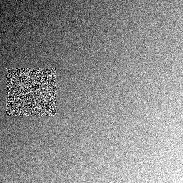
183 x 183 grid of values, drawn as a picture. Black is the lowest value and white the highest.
Values rise toward the bottom right. In the middle left lies a patch that is rougher than the rest. The middle left is the roughest part. There are no regular stripes. The texture is fine-grained noise. The bottom right is the ninth with the highest average. The top left is the ninth with the lowest average.
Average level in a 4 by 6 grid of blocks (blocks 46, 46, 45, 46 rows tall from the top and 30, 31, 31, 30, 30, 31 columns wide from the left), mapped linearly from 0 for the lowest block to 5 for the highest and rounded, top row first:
011223 | 112234 | 123344 | 233445
